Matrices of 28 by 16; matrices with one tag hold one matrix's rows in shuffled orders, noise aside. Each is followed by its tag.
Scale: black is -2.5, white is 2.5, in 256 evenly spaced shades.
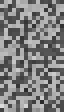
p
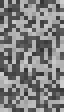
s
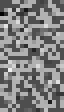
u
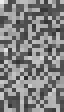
p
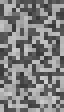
u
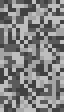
s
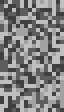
s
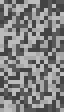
p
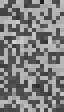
s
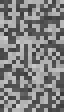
p
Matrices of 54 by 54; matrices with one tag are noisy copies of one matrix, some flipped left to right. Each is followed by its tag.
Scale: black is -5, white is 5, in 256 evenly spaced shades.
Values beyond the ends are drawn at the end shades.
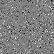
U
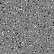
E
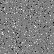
E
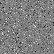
E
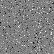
E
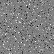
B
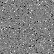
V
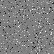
E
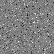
B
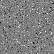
E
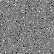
V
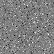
B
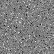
B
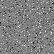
E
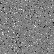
E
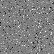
E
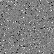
V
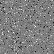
E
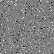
V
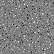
B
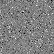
U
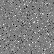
B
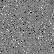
U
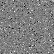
V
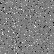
E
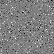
U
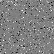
V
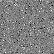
V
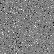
E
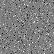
B
